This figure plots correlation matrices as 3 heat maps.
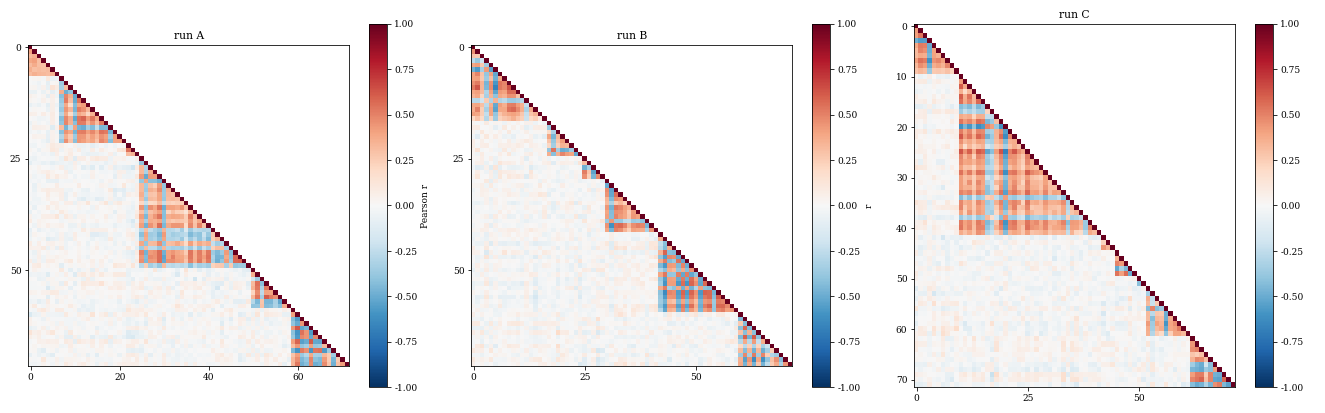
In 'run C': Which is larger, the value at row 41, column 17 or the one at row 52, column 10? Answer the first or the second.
the second
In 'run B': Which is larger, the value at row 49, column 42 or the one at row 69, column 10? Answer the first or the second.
the second
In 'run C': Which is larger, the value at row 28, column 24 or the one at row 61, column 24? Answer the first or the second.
the first
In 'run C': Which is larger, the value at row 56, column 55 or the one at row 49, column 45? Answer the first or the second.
the second
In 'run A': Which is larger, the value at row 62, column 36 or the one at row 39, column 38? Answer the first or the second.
the second
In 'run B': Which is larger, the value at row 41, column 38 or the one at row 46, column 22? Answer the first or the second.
the first
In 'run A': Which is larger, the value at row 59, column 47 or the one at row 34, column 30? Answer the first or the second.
the first
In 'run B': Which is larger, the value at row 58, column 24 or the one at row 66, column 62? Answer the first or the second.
the first
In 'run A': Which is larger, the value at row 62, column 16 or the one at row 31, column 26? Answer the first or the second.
the first
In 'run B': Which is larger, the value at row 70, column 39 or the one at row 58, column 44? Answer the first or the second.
the second
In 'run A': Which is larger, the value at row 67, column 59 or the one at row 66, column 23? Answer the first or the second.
the first
